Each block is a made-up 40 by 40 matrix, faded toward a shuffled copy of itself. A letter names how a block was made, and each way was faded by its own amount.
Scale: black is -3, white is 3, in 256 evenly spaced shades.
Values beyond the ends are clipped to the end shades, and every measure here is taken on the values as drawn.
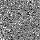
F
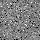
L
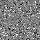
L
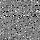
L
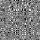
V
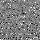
L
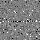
L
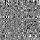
V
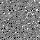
L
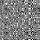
V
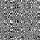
V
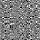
V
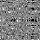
V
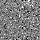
F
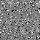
L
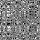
V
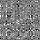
V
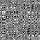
V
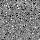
L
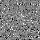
L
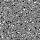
L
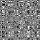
V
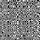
V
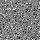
L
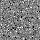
L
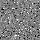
L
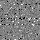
L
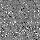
L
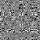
V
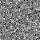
F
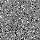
F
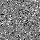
L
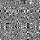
V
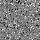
L
